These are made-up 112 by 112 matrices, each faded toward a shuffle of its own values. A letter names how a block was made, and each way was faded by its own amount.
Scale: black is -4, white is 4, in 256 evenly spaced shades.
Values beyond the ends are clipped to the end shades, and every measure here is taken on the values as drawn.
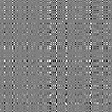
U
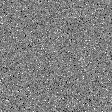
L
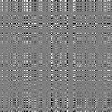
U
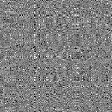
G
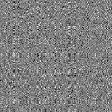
G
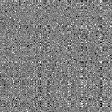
G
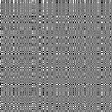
U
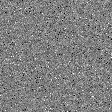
L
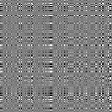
U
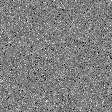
L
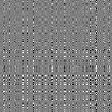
U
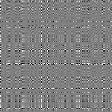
U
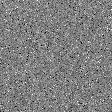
L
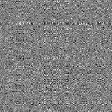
G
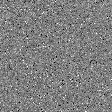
L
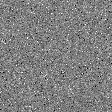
L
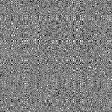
G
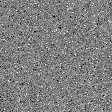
L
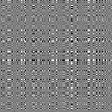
U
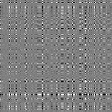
U
